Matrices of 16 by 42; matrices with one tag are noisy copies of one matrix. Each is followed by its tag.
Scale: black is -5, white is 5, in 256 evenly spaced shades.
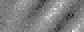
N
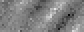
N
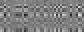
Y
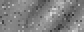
N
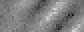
N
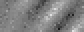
N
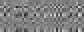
Y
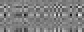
Y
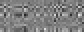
Y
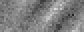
N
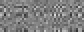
Y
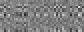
Y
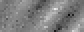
N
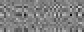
Y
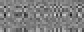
Y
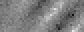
N
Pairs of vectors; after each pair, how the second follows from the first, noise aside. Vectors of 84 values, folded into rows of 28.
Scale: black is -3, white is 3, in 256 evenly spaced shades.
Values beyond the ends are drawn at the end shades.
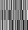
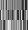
shuffled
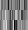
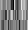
reversed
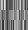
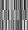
reversed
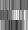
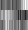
wrapped around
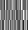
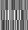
shuffled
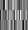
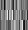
reversed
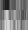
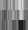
reversed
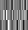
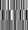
wrapped around
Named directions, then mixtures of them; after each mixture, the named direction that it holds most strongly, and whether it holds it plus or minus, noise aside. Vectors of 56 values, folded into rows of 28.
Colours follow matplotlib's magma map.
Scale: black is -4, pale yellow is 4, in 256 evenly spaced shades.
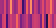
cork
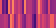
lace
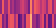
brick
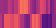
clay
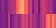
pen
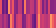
lace, plus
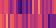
pen, minus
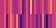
cork, plus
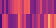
brick, minus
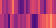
clay, minus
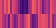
clay, minus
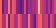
lace, plus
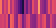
pen, minus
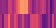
clay, plus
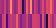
cork, plus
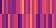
brick, plus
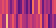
cork, minus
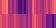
pen, minus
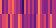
lace, plus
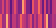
cork, minus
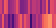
clay, minus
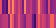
lace, plus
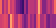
pen, minus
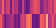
clay, minus
